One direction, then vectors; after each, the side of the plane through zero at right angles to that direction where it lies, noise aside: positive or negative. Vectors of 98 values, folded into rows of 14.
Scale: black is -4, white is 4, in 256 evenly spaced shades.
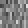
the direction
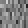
negative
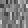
positive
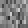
positive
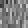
positive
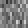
positive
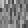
negative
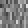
positive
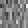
positive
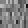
negative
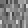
positive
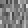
positive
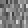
positive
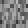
negative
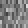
positive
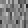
negative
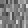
positive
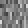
positive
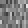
positive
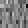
negative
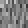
negative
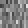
positive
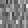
positive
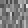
positive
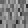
negative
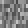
positive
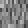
negative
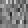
negative
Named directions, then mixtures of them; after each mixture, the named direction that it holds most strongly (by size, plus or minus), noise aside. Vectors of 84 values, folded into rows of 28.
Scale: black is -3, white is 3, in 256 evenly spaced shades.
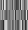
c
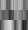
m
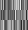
c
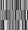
c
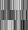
m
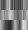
m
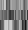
m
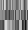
c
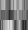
m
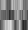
m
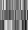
c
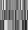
c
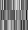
c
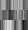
m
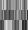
m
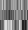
m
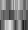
m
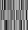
c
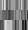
m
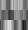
m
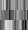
m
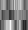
m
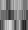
m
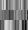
m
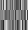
c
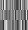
c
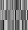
c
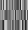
c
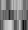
m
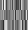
c
